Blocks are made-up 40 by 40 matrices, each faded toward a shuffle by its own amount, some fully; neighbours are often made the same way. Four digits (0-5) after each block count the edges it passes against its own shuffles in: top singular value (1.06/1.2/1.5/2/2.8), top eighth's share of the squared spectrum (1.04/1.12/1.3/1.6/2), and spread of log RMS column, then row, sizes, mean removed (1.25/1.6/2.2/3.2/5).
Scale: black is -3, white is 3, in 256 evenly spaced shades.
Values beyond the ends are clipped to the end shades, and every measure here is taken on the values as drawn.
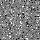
1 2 1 0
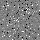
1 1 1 0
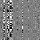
4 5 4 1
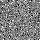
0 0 0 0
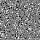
1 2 1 0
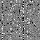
3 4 2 0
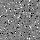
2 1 0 0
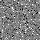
0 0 0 0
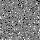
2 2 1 0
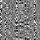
3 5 3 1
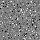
0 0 0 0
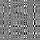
4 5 3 2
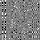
4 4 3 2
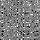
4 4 2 2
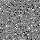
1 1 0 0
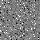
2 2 1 0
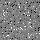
0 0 0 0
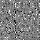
3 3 1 1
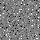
1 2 0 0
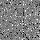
2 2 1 0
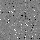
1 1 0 0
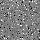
0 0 0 0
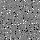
1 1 0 0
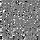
3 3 1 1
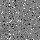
2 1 0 0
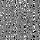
3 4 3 2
